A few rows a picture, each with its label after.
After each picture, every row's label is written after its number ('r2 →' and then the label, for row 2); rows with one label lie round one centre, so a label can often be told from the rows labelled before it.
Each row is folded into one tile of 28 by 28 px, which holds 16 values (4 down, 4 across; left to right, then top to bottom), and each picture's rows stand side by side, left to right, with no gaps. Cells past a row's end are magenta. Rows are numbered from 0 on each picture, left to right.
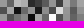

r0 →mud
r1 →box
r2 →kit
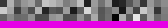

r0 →kit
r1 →mud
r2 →mud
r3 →kit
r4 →box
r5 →kit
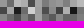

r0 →mud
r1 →kit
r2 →mud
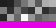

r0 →box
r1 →mud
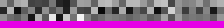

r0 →mud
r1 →box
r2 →box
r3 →mud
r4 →mud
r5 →mud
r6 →kit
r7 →mud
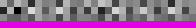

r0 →mud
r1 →kit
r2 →kit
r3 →mud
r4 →kit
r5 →kit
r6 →kit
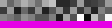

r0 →mud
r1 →mud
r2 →box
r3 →box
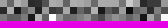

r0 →mud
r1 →box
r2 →mud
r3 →mud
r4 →mud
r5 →box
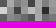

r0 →kit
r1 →kit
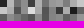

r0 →kit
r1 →kit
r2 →mud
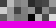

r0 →kit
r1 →box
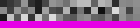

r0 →box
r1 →box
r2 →mud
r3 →mud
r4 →kit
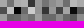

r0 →mud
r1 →kit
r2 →mud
